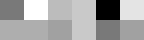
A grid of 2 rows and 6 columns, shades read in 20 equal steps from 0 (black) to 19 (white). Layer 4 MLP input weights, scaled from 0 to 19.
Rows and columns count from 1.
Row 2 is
13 13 12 15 9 12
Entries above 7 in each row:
5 6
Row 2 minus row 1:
4 -6 -2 0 9 -5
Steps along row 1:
up down up down up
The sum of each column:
22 32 26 30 9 29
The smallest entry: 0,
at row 1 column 5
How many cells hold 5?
0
